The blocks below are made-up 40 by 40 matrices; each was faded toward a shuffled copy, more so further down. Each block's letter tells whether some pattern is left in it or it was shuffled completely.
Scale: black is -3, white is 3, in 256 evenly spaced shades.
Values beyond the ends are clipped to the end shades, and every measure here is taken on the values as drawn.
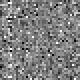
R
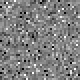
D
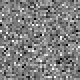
D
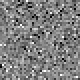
D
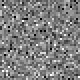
D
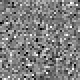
D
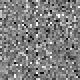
R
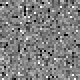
D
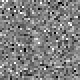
D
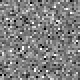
D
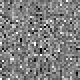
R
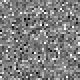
D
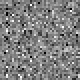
R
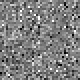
R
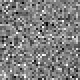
R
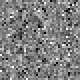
R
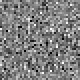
R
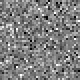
D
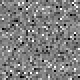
D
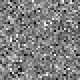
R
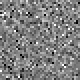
D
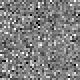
R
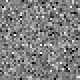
D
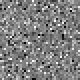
D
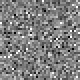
D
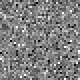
D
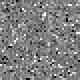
D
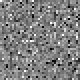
R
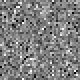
D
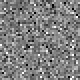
D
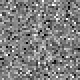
D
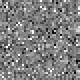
R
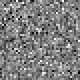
D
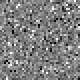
D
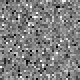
D
